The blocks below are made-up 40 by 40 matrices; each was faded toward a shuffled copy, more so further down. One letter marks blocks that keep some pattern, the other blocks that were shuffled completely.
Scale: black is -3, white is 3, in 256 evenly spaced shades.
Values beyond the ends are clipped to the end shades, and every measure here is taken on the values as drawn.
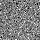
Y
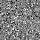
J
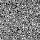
J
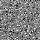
J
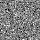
Y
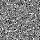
J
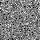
Y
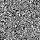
J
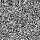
J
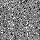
J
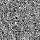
J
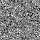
J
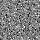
Y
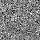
J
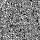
J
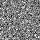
Y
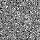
J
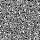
Y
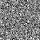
J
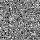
J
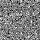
J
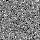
Y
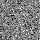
Y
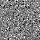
J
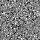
J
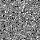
J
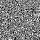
J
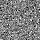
Y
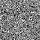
J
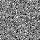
J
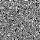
J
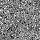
Y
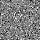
Y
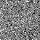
J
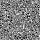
Y
